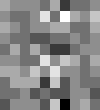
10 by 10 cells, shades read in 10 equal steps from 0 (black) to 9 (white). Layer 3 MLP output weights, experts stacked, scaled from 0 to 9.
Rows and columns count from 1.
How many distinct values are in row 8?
6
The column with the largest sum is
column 6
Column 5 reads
4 8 5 3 4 8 5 2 4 3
